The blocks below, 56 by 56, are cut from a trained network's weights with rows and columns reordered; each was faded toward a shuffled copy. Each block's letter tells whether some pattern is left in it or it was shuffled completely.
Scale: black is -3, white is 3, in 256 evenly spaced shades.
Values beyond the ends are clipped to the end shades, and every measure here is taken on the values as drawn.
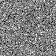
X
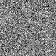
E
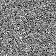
X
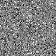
E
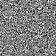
E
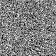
X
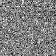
E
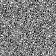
E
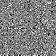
E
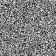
X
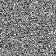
E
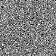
E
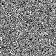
X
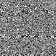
E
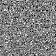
E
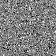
X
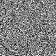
E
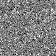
X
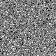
X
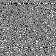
E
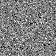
X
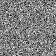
X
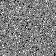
X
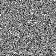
X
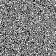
X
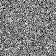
X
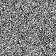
X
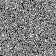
X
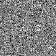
E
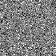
E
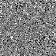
E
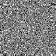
E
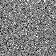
X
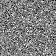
X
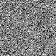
E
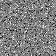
X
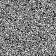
X
